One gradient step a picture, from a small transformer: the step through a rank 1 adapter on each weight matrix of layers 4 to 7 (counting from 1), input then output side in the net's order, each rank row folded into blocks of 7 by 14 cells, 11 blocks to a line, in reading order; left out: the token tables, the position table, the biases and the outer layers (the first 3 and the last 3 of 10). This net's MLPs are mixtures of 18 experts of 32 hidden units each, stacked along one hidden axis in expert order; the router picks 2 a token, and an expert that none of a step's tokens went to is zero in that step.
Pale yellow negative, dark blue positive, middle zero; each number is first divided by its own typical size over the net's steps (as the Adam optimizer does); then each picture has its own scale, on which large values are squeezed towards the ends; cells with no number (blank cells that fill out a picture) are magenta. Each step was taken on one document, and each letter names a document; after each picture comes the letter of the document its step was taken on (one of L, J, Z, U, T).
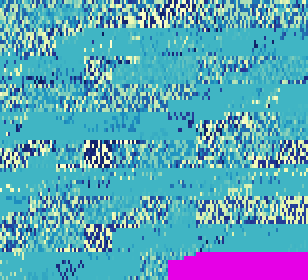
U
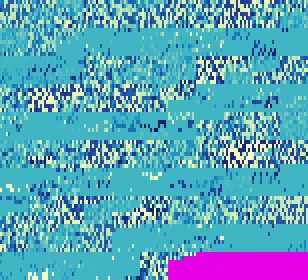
U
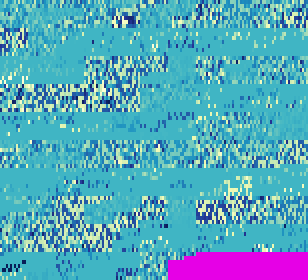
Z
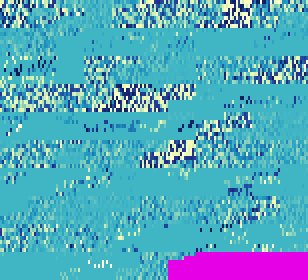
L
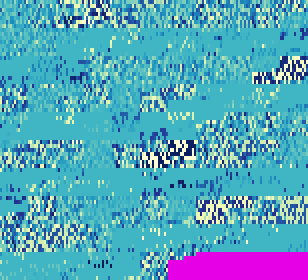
U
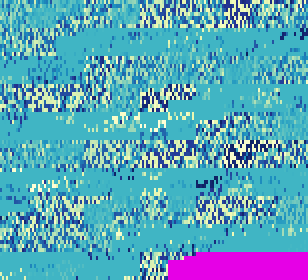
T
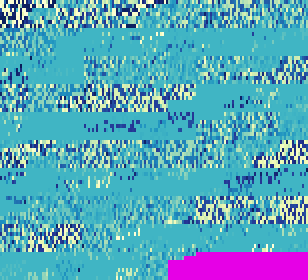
L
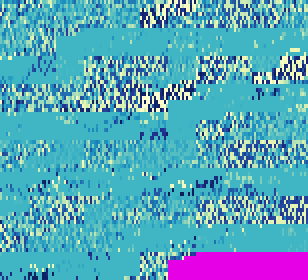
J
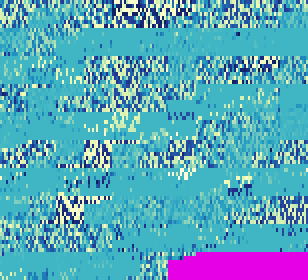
T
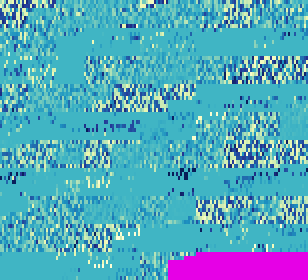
L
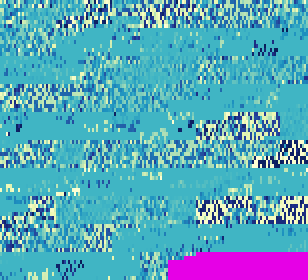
U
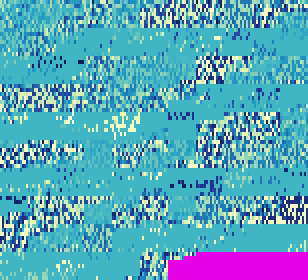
T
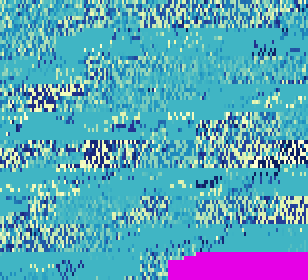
T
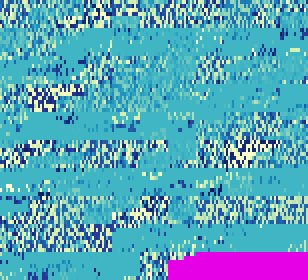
T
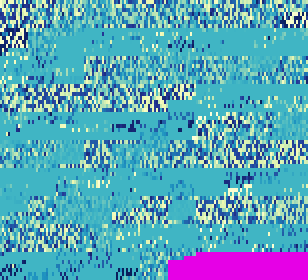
Z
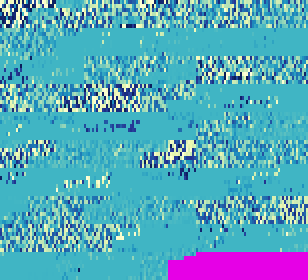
L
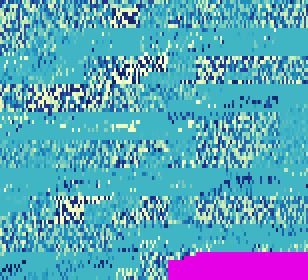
Z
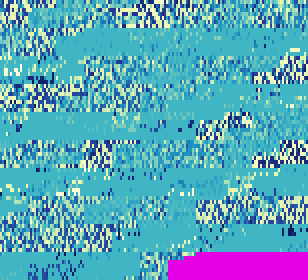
J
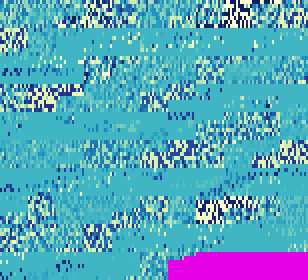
Z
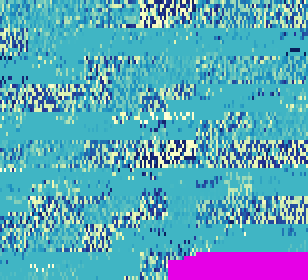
J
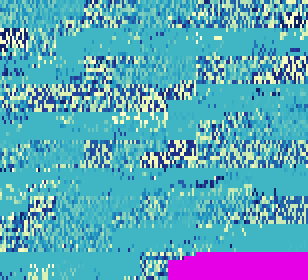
J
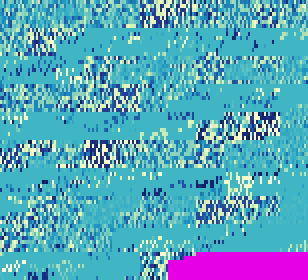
U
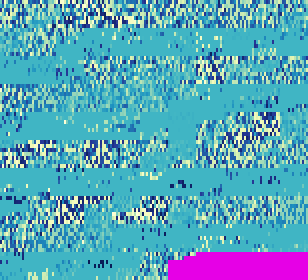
Z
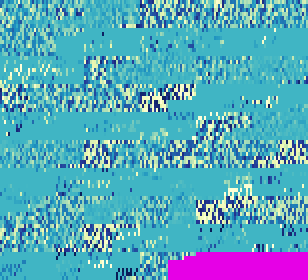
Z
